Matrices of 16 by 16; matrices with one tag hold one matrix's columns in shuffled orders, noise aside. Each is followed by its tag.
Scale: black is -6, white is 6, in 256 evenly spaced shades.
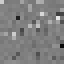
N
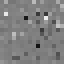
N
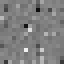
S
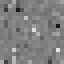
S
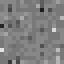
S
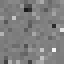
S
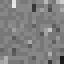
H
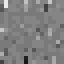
H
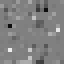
S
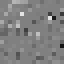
N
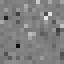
N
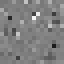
N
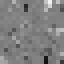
H
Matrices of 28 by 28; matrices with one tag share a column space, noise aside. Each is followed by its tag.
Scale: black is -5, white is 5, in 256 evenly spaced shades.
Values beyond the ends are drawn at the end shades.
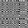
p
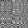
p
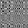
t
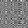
p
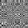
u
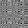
p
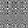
t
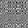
t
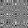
u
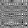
u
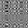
t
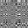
u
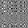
t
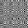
p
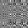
u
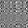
t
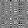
p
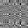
u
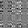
t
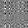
t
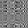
t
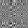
u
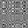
t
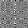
p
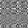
t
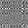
t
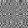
u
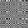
p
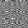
p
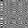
p
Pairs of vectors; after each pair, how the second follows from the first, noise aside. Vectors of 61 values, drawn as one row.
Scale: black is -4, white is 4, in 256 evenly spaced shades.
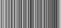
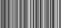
shuffled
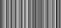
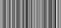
negated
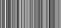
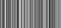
copied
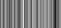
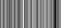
copied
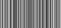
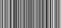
copied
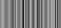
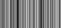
shuffled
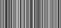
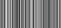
negated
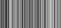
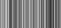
negated
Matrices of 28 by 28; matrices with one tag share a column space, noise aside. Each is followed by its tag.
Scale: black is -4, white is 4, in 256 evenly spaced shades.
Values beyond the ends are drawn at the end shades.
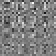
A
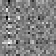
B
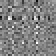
B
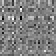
B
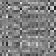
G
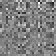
A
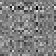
G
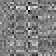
G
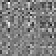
A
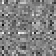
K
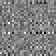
K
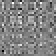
A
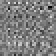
G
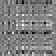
K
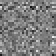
G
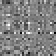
K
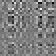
A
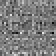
K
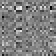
G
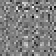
G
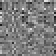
A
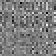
A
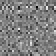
G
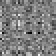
K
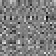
B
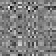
G
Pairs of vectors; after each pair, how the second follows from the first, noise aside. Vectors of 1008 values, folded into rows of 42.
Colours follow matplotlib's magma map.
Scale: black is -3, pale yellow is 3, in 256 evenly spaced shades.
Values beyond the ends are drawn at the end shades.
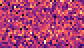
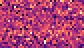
copied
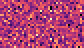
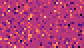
partly zeroed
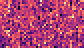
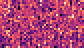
copied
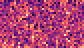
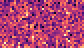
copied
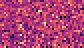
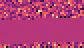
partly zeroed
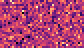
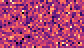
copied
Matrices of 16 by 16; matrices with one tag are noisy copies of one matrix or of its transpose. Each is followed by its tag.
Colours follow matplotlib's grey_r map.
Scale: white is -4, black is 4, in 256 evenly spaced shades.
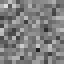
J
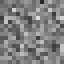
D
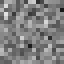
J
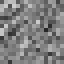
J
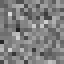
D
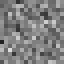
D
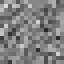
J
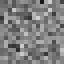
D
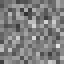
D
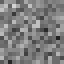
J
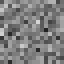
J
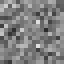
J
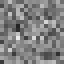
D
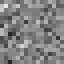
J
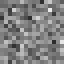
D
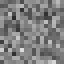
D
